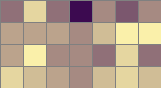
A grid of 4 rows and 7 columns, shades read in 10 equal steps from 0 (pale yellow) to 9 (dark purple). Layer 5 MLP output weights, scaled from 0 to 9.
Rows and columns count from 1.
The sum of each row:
34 15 22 15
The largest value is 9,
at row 1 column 4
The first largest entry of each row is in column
4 4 5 4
